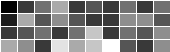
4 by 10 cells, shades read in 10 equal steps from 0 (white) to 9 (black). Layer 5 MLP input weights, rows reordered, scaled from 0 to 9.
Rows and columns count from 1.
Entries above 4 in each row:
9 6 8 3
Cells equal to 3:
4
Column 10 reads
5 6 4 4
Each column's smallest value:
3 3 5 1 3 2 0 4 4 4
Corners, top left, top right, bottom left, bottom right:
9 5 3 4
